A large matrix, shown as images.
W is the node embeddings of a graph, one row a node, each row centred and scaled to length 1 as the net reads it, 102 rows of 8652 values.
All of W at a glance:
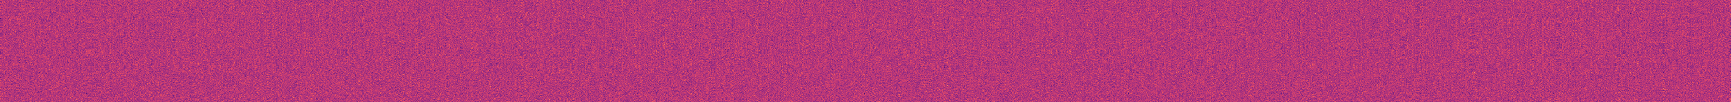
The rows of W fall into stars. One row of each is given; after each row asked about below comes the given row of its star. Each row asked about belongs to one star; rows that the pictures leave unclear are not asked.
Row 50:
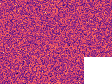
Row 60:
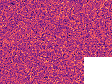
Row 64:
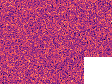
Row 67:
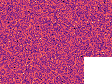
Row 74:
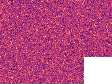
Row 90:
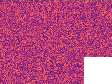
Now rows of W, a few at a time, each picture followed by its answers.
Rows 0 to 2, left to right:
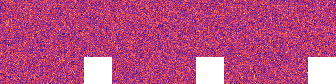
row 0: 64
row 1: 50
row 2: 60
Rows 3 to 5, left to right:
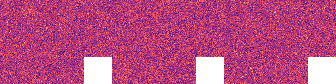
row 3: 64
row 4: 90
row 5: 60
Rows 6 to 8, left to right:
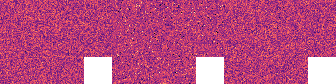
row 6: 64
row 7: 67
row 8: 64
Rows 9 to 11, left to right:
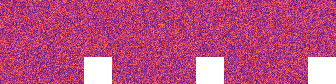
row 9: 50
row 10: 60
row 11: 60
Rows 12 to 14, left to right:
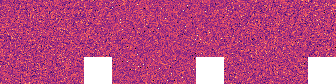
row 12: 90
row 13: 64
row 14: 74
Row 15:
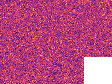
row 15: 90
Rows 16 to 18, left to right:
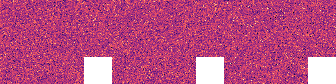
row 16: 74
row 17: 74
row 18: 67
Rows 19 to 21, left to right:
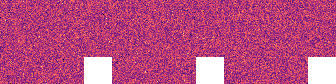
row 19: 67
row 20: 50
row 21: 50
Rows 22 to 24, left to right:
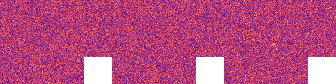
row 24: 90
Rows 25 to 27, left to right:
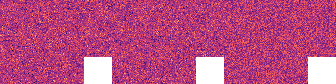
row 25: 90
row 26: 64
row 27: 67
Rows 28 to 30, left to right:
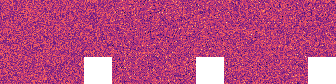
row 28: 64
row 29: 60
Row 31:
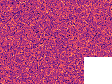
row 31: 60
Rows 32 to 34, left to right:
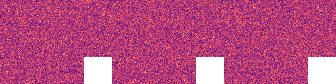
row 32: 90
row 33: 50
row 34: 67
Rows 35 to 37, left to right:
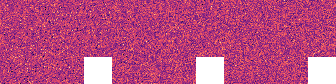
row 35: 50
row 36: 90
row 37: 74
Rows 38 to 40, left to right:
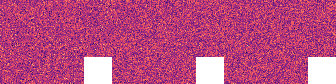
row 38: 90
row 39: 74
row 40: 74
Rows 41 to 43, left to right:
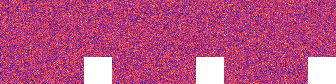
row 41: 67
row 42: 74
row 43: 90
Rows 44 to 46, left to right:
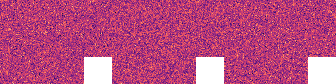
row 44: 64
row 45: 90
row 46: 90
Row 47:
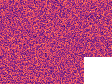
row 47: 64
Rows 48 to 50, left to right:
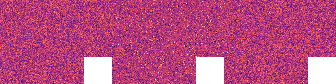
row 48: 64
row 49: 67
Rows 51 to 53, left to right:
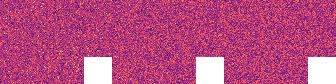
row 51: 50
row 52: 67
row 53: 50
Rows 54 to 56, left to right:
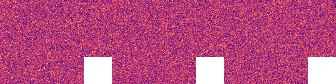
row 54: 74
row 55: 74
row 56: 90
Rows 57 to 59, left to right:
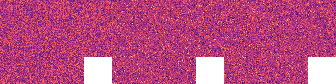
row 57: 60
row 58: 50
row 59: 64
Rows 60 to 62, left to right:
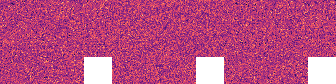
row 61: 64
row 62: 60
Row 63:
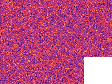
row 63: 64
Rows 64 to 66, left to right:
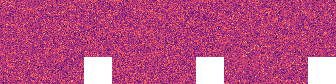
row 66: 50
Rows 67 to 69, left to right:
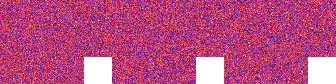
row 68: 90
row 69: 64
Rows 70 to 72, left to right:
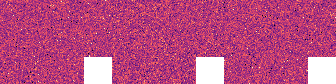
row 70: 60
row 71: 90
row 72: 64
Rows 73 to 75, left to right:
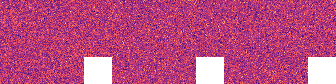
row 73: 67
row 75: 60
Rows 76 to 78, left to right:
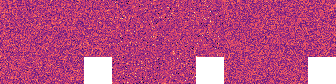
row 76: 74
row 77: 67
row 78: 74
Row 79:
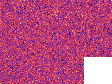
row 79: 50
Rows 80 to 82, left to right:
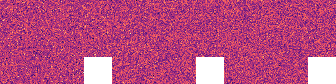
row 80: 60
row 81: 67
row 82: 74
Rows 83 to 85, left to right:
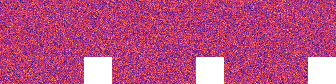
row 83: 64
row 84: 74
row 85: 60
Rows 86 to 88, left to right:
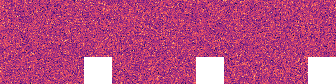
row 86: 74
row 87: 90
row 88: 60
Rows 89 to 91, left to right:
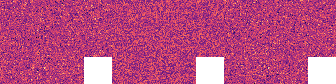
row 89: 74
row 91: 74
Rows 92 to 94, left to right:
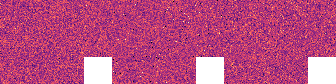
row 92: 60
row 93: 60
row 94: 64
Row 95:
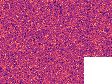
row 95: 74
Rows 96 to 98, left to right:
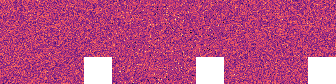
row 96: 64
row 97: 50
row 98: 60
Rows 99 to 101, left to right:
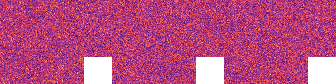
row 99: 60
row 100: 64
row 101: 60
